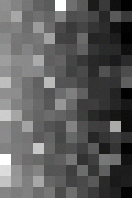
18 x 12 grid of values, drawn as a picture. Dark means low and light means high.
Stripes: none. Ninth with the lowest average: top right. Slope: up to the left. Ninth with the highest average: bottom left.
